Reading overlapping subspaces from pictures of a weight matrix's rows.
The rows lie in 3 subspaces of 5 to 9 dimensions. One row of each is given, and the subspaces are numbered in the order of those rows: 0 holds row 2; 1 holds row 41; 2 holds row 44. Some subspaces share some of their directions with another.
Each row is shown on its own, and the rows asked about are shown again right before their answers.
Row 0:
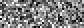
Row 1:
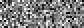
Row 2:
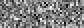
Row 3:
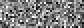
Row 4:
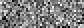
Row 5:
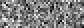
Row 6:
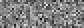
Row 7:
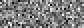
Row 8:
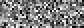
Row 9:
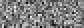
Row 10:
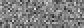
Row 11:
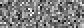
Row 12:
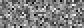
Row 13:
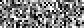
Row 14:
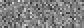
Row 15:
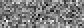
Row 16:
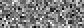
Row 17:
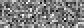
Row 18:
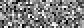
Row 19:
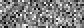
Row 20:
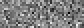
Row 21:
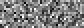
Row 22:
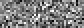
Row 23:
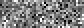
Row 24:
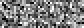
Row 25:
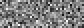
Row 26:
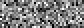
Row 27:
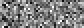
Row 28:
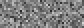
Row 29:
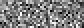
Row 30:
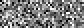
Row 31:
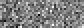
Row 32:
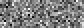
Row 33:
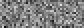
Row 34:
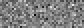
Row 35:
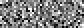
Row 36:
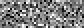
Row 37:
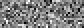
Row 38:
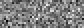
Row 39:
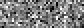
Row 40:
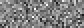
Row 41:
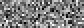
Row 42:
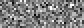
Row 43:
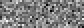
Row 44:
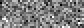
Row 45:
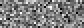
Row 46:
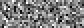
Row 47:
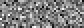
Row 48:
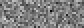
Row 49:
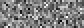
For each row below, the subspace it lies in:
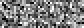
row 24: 1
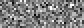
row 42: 0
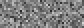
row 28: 2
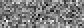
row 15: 1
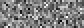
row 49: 1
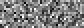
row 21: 2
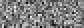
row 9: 1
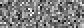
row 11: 2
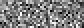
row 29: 2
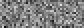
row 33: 1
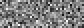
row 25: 1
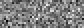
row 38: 1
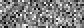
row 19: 2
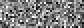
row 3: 2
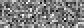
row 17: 2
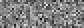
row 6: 0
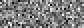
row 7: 1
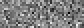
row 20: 2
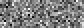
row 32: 2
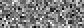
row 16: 0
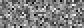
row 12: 0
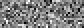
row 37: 2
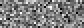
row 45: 2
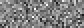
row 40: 2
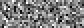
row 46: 1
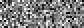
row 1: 2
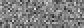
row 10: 2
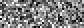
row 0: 0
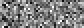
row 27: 1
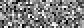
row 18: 1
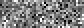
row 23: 2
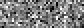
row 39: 2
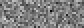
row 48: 2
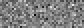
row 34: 0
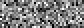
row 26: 0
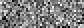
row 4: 2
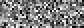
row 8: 0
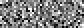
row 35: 2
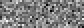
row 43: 1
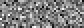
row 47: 0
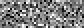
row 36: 2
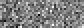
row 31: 1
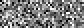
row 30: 1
